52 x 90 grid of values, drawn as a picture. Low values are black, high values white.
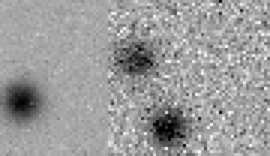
The left part is calmer, up to a seam about 40% of the way across. Neither half mirrors the other. Most values sit high, with a long tail of low ones. There are three dips.
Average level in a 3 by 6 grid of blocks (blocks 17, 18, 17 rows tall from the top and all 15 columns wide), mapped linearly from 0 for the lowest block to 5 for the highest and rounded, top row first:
5 5 4 4 5 5 / 2 5 3 3 5 5 / 3 5 5 0 4 5
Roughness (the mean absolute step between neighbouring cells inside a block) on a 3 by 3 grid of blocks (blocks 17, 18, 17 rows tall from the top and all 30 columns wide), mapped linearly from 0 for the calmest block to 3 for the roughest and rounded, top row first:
023
033
023
